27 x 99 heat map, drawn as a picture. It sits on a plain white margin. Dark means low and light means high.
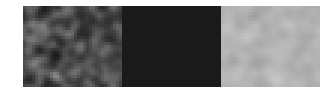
It is made of 1 by 3 panels. Panel 1,1: low, blotchy. Panel 1,2: very low, flat. Panel 1,3: high, blotchy, faint in contrast.
